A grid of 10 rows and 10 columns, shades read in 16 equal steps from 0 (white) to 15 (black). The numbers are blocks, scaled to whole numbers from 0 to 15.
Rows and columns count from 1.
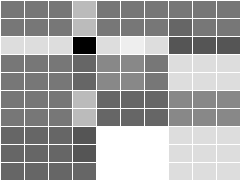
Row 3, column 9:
10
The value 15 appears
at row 3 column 4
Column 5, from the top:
8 8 2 7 7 9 9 0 0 0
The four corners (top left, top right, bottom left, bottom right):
8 8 9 2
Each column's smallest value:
2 2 2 4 0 0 0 2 2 2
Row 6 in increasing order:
4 7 7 7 8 8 8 9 9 9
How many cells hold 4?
4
